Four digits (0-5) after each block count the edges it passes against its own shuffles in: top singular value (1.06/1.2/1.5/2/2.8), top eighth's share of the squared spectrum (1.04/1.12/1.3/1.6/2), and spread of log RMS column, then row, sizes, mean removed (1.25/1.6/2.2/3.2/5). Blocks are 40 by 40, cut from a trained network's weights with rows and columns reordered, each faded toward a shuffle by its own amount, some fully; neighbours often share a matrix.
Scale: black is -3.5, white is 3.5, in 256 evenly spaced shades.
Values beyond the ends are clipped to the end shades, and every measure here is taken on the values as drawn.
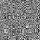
4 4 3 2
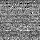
3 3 0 1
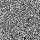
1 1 0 0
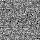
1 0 0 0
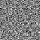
3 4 1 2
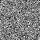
0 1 0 0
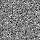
0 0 0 0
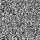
3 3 0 0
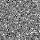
1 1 0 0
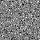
0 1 0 0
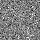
0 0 0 0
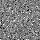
0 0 0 0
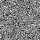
0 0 0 0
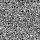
0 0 0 0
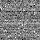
2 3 1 0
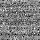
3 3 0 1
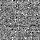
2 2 0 0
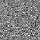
3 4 1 2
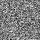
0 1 0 0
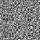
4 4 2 2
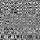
4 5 2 3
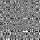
4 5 2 3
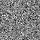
1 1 0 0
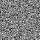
2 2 0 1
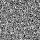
1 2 0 0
